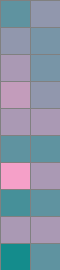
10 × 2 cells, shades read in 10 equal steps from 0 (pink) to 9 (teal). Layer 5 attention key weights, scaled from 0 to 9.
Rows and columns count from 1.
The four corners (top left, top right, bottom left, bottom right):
6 4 9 6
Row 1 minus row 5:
3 1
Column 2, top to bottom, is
4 5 5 4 3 6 3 6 3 6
